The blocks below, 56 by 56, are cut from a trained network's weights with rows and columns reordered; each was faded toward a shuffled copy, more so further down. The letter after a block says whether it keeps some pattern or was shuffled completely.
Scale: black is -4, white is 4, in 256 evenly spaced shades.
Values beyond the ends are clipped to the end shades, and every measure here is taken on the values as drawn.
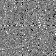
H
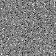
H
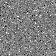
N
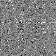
H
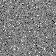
N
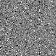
H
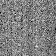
H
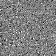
H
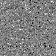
H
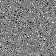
N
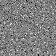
N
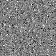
N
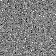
N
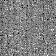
H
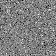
N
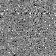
H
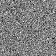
N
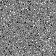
N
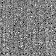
H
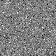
N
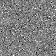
N
